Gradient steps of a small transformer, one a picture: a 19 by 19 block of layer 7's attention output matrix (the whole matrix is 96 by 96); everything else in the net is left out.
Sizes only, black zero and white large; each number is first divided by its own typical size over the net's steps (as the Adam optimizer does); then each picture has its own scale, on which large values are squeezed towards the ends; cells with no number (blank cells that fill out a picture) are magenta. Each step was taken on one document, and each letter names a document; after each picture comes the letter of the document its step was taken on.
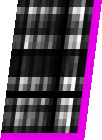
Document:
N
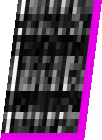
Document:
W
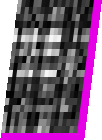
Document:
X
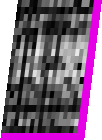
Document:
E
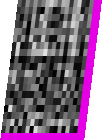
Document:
E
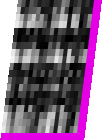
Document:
X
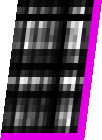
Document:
N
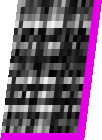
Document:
X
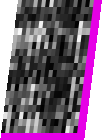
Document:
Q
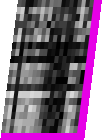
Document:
Q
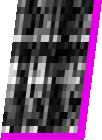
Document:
Q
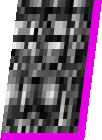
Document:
X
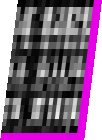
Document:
E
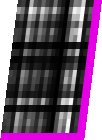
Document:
N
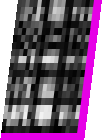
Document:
X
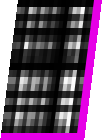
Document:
N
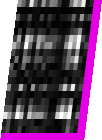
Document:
N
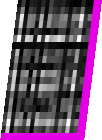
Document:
W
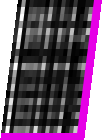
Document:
W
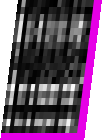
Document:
W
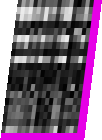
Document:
E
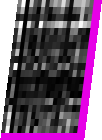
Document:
W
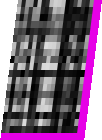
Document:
X
